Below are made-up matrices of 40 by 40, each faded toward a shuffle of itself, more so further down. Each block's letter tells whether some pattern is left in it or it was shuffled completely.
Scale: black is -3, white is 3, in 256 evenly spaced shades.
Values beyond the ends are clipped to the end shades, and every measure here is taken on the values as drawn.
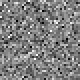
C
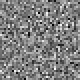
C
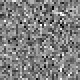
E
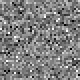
C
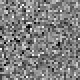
E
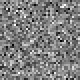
C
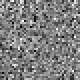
E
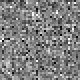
E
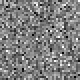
C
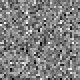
E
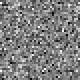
C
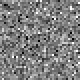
C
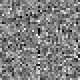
E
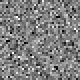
C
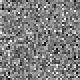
E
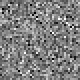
C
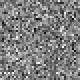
E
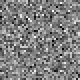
C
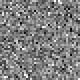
C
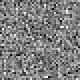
C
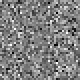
E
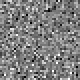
C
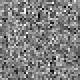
E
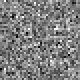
E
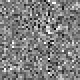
E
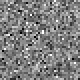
C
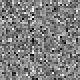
E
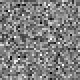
E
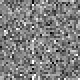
E
